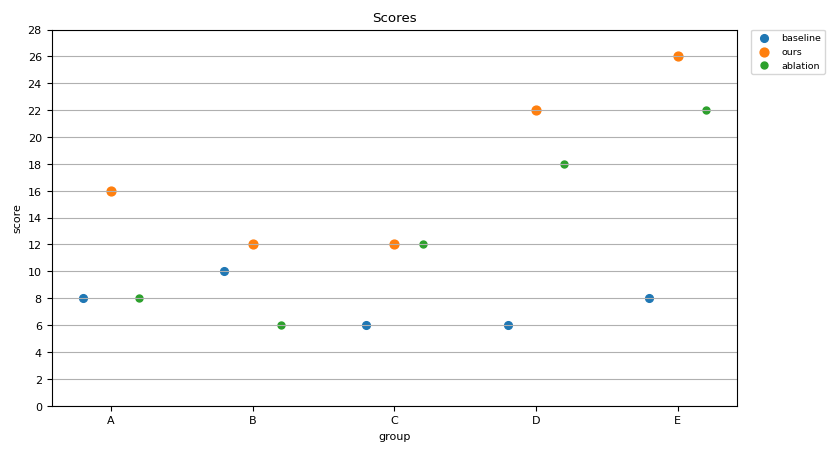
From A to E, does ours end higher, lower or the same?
higher
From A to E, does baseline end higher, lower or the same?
the same
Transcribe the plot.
Title: Scores
x-axis: group, ticks A B C D E
y-axis: score, ticks 0 2 4 6 8 10 12 14 16 18 20 22 24 26 28
Legend: baseline, ours, ablation
Values:
baseline: 8 10 6 6 8
ours: 16 12 12 22 26
ablation: 8 6 12 18 22
